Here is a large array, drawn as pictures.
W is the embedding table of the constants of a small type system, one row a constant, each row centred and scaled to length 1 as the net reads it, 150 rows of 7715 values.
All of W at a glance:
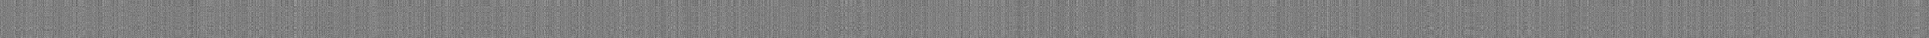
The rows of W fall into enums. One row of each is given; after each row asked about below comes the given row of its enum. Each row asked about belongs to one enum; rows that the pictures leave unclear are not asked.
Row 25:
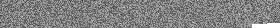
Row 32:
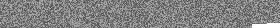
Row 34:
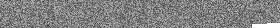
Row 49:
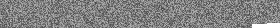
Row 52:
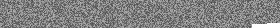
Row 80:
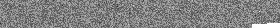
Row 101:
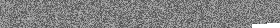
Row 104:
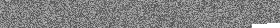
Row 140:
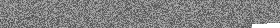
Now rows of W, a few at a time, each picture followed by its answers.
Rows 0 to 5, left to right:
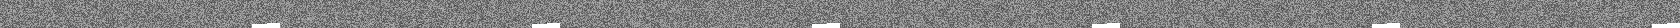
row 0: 52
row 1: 101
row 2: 32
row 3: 49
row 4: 49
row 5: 104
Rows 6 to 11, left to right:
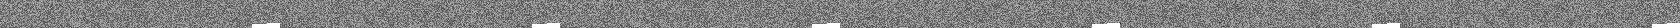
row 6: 32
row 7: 49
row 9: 140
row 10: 80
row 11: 49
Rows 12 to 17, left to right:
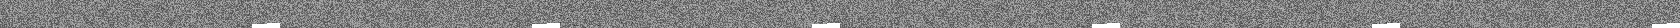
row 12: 49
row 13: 32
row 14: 25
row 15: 49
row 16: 101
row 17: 32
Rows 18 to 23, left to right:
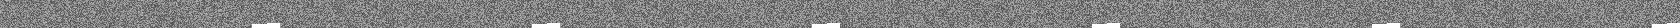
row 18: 104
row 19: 52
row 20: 52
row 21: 49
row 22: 32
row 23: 52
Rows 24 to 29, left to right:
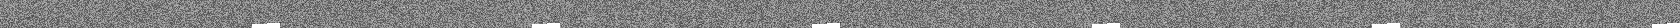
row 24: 140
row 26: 101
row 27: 25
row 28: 104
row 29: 101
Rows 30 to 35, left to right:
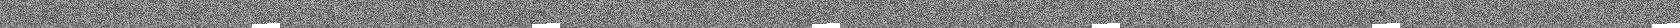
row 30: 80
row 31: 34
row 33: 104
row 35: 52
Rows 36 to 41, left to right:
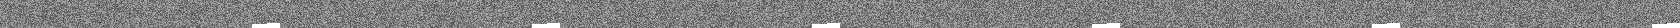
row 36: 80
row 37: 104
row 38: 104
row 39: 32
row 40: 52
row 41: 101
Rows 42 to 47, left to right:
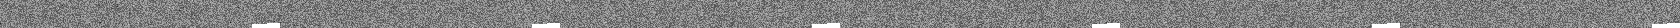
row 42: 80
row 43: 25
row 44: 104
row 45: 101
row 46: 104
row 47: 25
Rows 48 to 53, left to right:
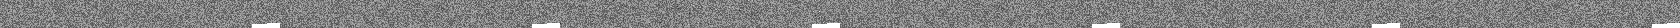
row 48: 52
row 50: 80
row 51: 49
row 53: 140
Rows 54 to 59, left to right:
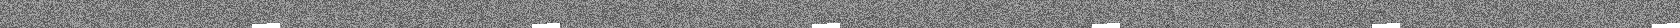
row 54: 32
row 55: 101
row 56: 80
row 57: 140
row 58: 34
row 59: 52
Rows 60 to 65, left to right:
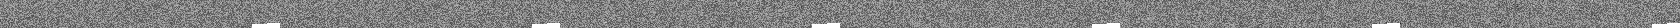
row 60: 140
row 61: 140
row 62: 104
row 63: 32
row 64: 101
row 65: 80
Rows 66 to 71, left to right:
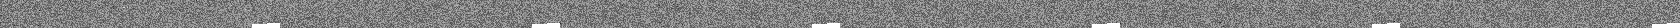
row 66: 25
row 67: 140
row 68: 80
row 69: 52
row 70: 80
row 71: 32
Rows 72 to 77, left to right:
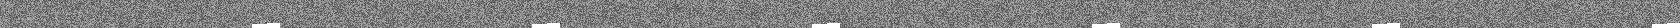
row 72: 101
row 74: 80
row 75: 49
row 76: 101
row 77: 140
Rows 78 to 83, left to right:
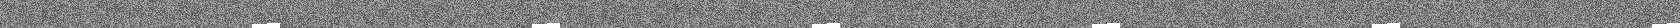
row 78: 80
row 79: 49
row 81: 101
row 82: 52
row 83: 32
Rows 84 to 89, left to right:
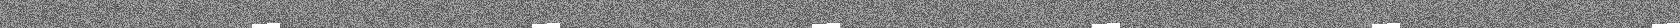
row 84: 80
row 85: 49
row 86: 32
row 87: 52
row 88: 25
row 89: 140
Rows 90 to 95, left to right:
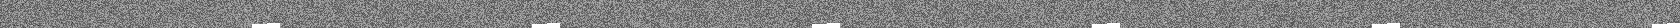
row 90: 25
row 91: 52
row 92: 32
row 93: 52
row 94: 104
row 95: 25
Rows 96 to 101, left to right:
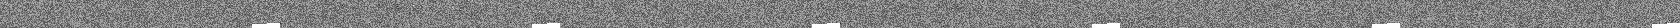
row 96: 32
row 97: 80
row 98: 52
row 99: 80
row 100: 140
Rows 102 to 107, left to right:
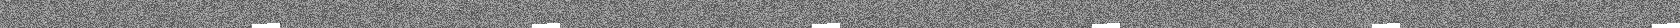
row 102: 104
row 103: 80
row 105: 140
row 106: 25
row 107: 104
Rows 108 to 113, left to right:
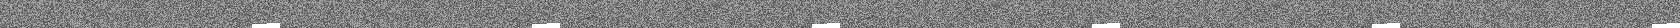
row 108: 32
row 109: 32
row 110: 140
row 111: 140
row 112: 140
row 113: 32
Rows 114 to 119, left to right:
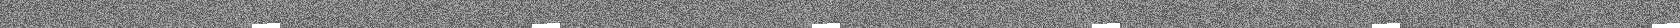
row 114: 25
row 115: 140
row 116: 25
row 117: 25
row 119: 49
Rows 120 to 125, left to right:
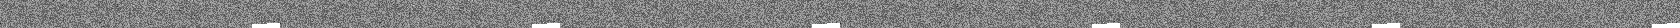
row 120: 80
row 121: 80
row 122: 52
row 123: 80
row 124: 104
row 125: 52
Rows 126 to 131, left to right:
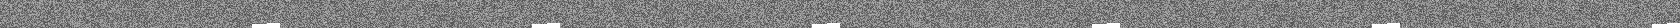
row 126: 32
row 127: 104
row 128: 52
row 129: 32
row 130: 104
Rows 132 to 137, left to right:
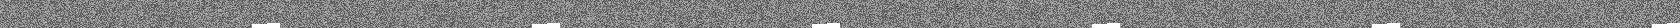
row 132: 104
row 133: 104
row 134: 101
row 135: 80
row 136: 52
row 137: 52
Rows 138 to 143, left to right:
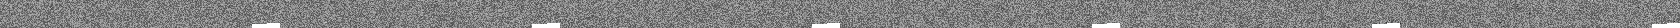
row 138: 32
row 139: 104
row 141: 49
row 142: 101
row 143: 80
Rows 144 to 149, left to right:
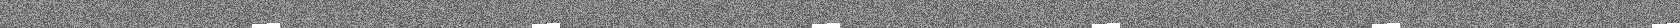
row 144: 32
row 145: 101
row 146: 49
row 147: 52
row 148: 140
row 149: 101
